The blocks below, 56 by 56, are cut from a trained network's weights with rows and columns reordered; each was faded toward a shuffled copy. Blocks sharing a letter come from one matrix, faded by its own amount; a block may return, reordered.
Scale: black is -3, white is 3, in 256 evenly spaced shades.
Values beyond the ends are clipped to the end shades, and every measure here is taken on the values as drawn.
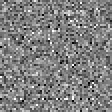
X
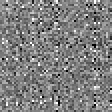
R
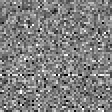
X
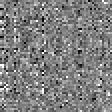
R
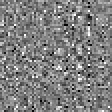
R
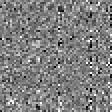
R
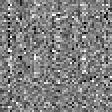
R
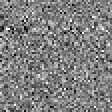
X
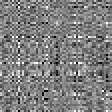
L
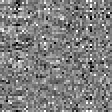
R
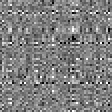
L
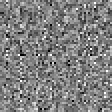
X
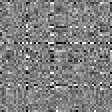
L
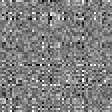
L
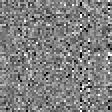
R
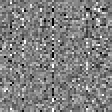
R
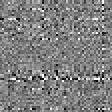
L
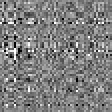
L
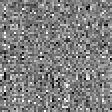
R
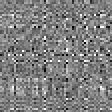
L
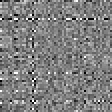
L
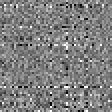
L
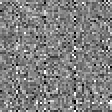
R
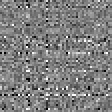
L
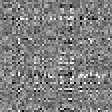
L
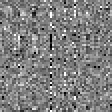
R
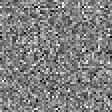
X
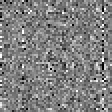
R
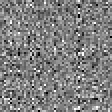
R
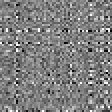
L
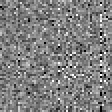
R
